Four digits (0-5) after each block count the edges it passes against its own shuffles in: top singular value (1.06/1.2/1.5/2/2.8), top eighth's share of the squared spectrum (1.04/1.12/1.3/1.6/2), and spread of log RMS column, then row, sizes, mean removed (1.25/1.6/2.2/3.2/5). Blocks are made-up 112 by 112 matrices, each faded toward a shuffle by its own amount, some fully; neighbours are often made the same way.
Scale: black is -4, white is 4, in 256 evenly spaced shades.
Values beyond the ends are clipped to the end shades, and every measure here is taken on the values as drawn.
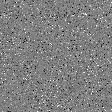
1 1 0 0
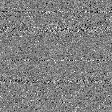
1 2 0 3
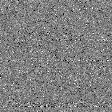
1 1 0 2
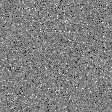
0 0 0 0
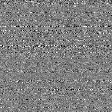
2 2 0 4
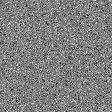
0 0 0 0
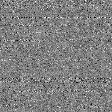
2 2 0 3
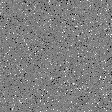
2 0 0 0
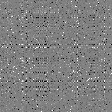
5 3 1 2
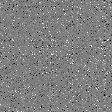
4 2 1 1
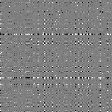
5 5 3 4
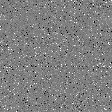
3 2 1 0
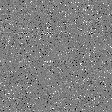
3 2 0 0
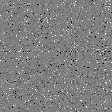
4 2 0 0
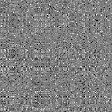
5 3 2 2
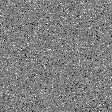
0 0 0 0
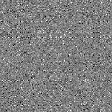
4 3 2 2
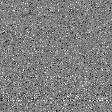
2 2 0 2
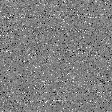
1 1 0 2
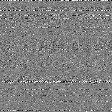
3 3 0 4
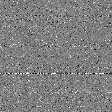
3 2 0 3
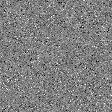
0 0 0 0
